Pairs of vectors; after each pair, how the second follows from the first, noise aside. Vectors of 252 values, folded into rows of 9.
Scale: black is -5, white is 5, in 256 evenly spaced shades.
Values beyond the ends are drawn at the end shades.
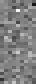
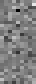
negated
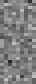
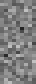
wrapped around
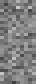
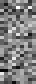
scaled up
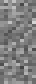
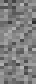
negated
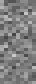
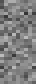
negated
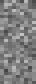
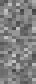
wrapped around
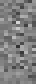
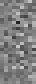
negated
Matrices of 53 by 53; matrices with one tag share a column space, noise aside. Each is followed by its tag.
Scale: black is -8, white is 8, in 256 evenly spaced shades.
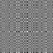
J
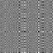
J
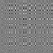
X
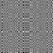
J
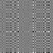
J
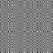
J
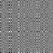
J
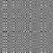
J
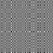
J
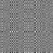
J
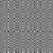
J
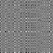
J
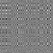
X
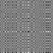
J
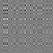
X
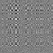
X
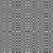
J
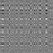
X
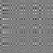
X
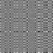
J
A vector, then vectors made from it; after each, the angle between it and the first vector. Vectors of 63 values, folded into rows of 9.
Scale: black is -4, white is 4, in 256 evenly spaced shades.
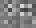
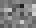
partly opposed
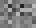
nearly opposite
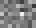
partly aligned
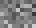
partly aligned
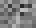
nearly opposite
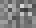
nearly parallel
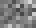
partly opposed
